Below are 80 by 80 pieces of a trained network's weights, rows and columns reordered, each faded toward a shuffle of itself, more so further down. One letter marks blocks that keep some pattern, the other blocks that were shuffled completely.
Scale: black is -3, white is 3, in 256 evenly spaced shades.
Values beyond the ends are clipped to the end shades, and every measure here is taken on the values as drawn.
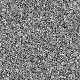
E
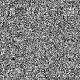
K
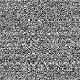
K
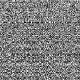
K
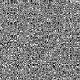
K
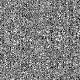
K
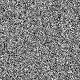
E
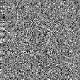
K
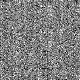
K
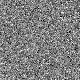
E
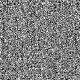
K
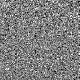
K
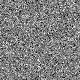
E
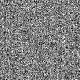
K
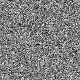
E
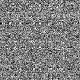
K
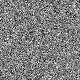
E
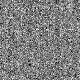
K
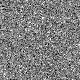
E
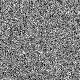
E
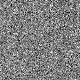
K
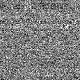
K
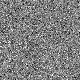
E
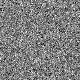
E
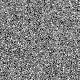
E
